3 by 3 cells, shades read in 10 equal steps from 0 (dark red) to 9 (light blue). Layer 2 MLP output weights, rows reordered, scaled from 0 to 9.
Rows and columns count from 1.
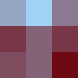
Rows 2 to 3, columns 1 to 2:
2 4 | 3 4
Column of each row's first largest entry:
2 2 2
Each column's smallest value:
2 4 0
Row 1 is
7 9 5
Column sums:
12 17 7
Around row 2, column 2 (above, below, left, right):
9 4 2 2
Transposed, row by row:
7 2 3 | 9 4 4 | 5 2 0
